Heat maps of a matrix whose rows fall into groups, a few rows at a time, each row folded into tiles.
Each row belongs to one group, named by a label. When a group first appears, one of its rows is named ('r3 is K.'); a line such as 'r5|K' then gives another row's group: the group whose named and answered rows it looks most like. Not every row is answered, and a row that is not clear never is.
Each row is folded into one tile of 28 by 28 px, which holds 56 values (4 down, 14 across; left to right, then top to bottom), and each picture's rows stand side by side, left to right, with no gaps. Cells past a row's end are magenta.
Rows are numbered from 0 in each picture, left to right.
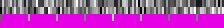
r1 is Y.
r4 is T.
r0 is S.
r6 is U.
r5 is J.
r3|J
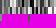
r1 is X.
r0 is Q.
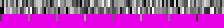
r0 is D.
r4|S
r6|T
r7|S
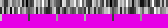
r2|Y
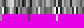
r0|J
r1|D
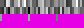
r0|Y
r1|Q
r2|Y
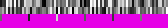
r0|X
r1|S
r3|X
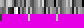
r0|S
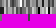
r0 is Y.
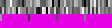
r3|X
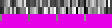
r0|Y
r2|U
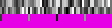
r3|Y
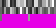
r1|Y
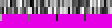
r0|Y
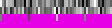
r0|J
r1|D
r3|J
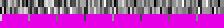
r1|Y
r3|D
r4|J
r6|D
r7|J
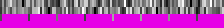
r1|D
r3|S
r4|U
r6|Q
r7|D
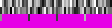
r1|S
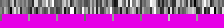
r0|U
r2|S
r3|X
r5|Q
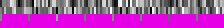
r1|X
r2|J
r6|U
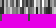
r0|D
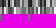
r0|U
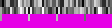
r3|Q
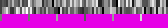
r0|U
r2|Y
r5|T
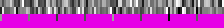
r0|J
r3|D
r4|Y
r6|S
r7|S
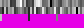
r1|S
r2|U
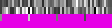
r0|U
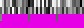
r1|X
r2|Q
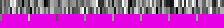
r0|Q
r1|Q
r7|Q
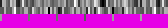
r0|Q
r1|U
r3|Q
